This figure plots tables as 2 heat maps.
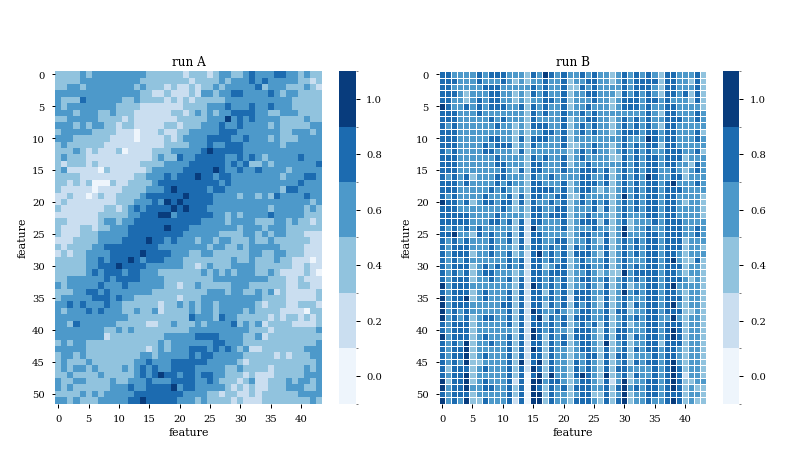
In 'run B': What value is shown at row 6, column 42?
0.8
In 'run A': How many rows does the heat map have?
52
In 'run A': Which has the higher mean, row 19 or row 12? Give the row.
19
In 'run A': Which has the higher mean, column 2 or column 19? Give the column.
19
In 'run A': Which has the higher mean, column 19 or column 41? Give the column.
19
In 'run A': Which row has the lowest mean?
39
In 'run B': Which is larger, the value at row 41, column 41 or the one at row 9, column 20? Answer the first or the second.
the second
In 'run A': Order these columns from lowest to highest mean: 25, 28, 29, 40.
40, 29, 28, 25
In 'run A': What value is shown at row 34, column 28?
0.4
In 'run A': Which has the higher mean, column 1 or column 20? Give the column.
20
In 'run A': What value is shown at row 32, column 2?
0.6
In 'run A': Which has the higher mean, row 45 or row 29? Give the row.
45
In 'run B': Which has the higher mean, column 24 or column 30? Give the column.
30
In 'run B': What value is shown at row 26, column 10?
0.6
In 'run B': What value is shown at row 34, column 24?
0.8
